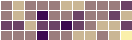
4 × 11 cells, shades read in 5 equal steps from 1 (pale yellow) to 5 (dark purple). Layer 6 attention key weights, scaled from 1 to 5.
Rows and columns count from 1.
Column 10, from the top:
3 4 2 2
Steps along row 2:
down up up down same up down same up down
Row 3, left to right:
4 4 2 4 4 5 4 3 2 2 4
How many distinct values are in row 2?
4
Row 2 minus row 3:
-1 -2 1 1 -1 -2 0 0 1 2 -2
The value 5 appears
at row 2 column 4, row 3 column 6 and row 4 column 4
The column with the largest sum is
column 4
